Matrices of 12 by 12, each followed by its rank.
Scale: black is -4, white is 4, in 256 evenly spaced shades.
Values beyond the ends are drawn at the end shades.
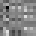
two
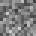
full rank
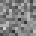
full rank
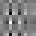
one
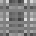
one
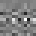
two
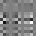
one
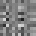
two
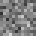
full rank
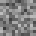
full rank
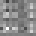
two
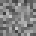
full rank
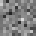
full rank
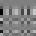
one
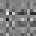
two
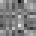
two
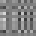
one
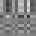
one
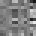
two
